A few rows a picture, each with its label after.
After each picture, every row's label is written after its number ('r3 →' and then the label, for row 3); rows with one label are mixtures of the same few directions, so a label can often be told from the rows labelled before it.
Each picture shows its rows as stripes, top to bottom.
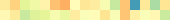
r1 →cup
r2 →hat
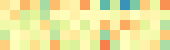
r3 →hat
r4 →hat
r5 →hat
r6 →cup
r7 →cup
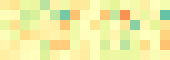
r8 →hat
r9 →hat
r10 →cup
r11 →hat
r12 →hat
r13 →hat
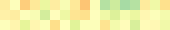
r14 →hat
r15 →hat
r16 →cup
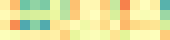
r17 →hat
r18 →hat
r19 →hat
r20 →hat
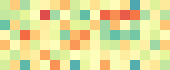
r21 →cup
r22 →hat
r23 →cup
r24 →hat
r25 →cup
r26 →hat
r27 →cup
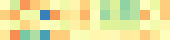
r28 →hat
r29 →hat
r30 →hat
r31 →hat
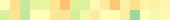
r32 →hat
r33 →cup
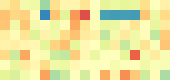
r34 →hat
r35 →hat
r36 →cup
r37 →cup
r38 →hat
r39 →cup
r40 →hat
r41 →hat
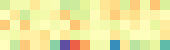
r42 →cup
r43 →hat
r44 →cup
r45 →hat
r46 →hat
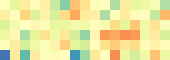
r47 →hat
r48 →cup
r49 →cup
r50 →hat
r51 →hat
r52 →cup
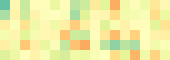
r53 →cup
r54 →cup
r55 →cup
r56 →hat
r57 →hat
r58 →cup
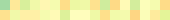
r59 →cup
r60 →cup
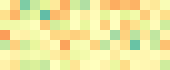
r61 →hat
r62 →hat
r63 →hat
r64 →cup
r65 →cup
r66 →hat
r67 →hat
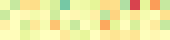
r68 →cup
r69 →cup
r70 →cup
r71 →hat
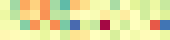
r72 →hat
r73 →hat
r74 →cup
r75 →hat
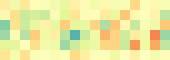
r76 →cup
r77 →hat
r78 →cup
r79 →cup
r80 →cup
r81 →cup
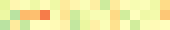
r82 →cup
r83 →hat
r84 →cup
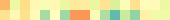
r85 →cup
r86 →hat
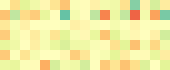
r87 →cup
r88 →cup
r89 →cup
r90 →cup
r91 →cup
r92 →cup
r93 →hat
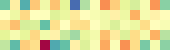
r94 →cup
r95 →cup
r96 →hat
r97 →cup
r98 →hat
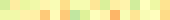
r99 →cup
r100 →hat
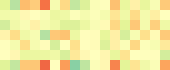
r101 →hat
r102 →cup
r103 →cup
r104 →hat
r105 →cup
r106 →hat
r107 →hat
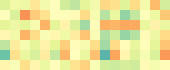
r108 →cup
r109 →hat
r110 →hat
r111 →hat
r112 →cup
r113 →cup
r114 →hat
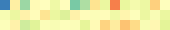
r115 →cup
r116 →hat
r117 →hat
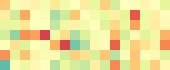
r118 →cup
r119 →cup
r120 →cup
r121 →hat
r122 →hat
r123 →cup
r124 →cup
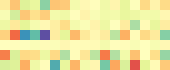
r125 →hat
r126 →hat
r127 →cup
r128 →hat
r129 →cup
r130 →cup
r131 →cup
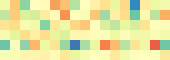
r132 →cup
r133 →cup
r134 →hat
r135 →hat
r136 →cup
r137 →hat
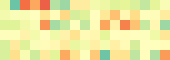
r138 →hat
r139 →hat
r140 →hat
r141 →cup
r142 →cup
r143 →cup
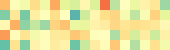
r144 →cup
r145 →cup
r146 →hat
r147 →cup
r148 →cup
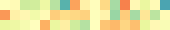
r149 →hat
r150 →cup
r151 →hat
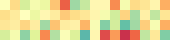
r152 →hat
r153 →cup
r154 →hat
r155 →hat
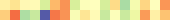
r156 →hat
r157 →hat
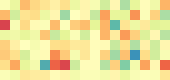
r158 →hat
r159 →cup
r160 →cup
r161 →hat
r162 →cup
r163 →cup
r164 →hat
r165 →hat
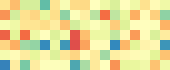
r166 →hat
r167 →cup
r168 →hat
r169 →cup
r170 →hat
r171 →cup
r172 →cup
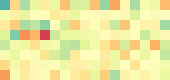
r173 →cup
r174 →cup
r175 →hat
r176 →hat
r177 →cup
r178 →hat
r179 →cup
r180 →cup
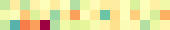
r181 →cup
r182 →cup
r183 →hat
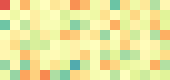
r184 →cup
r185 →cup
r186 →cup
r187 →cup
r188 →hat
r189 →hat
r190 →cup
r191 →hat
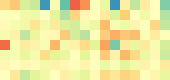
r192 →hat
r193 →hat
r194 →cup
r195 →hat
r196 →cup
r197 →hat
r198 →hat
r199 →hat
